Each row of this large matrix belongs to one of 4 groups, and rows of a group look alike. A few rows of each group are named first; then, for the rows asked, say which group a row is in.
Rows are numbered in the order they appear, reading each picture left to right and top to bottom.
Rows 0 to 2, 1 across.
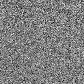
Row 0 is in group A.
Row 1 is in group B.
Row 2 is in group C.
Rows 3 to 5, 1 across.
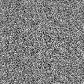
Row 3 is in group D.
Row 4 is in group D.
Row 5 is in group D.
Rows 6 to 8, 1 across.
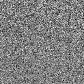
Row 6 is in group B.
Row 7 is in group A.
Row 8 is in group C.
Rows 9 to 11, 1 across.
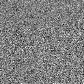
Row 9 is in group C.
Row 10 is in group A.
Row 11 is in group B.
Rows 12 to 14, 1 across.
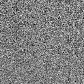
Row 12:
C
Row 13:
C
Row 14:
B
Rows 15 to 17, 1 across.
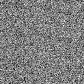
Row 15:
A
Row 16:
A
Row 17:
C
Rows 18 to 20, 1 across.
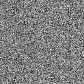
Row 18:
C
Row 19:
B
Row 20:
A
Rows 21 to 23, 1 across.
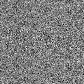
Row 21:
C
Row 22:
D
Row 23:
C
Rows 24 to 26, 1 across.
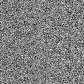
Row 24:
C
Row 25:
B
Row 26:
C
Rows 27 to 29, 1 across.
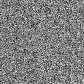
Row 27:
D
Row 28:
C
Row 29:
B
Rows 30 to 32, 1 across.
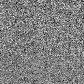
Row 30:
A
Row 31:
B
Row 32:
C
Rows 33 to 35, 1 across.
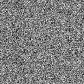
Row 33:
A
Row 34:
C
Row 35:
A
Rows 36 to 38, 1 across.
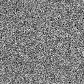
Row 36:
C
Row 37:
B
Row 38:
A
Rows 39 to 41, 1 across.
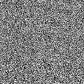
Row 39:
A
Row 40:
D
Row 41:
D
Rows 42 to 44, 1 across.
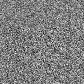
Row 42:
B
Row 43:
D
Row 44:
D
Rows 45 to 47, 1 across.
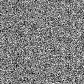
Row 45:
C
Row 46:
A
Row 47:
C
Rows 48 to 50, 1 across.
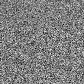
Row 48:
C
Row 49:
B
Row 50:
A
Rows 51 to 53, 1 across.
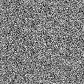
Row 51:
D
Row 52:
D
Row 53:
A
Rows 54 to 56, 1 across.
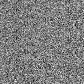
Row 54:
C
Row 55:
C
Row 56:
D
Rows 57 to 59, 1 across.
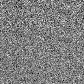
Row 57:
A
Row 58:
A
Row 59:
C
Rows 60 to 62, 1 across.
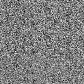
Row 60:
D
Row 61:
D
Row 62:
C
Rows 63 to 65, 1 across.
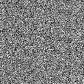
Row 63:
A
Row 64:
A
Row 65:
B
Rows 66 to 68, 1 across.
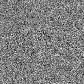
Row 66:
C
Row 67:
D
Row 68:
A
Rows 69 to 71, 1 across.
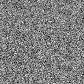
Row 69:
A
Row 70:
D
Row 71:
A
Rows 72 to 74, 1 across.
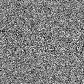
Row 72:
D
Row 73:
A
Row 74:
B
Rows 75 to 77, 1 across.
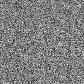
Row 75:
A
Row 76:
B
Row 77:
D
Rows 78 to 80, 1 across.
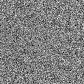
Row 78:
B
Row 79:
C
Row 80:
A
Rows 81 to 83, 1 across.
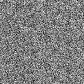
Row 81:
B
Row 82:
D
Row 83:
D
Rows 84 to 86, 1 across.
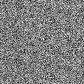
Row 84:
A
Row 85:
C
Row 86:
A
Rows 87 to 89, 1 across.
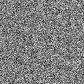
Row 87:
B
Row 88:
D
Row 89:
A
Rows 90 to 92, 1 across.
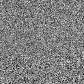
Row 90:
A
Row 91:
B
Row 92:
C
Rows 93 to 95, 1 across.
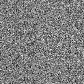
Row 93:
C
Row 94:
B
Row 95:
C
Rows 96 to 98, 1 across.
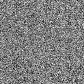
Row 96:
B
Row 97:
A
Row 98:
C
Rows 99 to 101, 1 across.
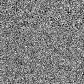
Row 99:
C
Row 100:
D
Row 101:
A
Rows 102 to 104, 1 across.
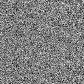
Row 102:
C
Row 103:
A
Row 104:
C
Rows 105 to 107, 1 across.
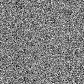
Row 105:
A
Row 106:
C
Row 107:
C
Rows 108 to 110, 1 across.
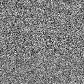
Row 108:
A
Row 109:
D
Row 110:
B
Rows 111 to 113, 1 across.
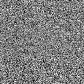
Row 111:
D
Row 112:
C
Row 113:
D
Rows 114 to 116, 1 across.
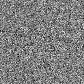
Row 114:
B
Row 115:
A
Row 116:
D
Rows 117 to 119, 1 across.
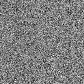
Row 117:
C
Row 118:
B
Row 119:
D
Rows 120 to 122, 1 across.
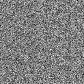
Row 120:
B
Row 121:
B
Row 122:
A
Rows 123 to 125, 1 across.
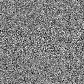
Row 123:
B
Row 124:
A
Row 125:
C
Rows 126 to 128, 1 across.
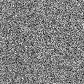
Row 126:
B
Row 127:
D
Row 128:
A
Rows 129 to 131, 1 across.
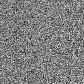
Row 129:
C
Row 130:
C
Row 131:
B
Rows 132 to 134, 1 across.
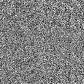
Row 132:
B
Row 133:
A
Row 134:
B
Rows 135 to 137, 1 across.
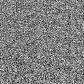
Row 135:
B
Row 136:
B
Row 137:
A
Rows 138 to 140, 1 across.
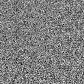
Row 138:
C
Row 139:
C
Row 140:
A
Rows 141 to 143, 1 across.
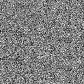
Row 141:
B
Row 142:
A
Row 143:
A
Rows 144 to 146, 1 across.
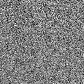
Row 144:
D
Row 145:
D
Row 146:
B
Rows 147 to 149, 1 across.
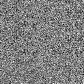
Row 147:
C
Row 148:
C
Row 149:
B
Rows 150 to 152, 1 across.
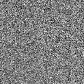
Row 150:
A
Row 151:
B
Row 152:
B
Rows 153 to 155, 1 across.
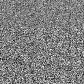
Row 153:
B
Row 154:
B
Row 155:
A
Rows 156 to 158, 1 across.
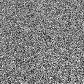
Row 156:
B
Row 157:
D
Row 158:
B
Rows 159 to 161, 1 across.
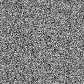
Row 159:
A
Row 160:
D
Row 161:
D
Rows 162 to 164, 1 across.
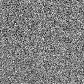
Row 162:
D
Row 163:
A
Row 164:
B
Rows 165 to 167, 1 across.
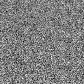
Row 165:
C
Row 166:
A
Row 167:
A
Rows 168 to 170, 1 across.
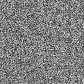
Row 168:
B
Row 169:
A
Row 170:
B
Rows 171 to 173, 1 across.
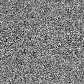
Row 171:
C
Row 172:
C
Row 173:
A
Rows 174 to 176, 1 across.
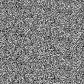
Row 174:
A
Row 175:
A
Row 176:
A
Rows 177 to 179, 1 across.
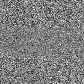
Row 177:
D
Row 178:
C
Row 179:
B
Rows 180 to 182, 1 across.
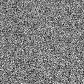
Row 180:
C
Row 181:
A
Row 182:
B
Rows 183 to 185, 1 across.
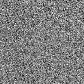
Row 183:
D
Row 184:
C
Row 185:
D
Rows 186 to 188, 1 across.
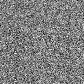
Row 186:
B
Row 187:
D
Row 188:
D
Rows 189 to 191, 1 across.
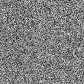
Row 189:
D
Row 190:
C
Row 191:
A
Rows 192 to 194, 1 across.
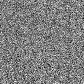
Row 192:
B
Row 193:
A
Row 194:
D
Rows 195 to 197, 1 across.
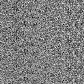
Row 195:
C
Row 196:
C
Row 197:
C
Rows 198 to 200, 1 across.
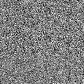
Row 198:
D
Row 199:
D
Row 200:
B
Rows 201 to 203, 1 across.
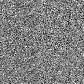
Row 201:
B
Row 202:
D
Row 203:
B
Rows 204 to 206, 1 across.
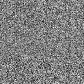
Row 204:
B
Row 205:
B
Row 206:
D
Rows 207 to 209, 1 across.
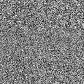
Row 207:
B
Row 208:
A
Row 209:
D
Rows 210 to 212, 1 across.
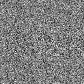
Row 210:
A
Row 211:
D
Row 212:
D
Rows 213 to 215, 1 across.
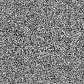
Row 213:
B
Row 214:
A
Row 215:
A
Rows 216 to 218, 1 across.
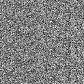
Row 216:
B
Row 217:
B
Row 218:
B
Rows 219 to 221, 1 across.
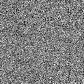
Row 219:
C
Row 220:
A
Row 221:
B
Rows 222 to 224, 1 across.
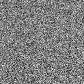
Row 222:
A
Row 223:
B
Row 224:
D
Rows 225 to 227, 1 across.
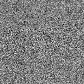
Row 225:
C
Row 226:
D
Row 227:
A
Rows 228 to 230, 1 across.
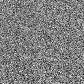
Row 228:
B
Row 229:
D
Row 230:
D
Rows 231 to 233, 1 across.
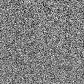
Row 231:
D
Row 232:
B
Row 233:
A
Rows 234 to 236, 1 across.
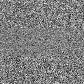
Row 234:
B
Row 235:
C
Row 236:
D
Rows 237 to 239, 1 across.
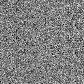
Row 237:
C
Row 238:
C
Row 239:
B
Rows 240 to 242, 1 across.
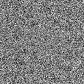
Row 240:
D
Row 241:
C
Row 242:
A
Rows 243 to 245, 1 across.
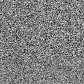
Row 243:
B
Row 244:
C
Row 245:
A
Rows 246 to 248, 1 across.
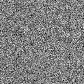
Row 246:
B
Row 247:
A
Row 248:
C
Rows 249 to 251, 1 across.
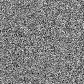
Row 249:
B
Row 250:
A
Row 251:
C
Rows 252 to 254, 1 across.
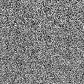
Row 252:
D
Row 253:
D
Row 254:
A
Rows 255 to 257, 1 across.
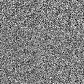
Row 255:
B
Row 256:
C
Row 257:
B
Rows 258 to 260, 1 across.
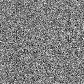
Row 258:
B
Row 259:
C
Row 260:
D
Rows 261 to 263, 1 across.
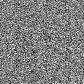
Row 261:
B
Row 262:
D
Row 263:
B
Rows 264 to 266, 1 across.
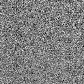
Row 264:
C
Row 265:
A
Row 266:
C
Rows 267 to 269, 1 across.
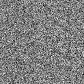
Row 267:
D
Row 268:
B
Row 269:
A
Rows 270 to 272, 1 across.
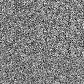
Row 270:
B
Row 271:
B
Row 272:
D
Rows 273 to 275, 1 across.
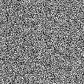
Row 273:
D
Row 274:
D
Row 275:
A
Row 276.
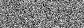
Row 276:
D
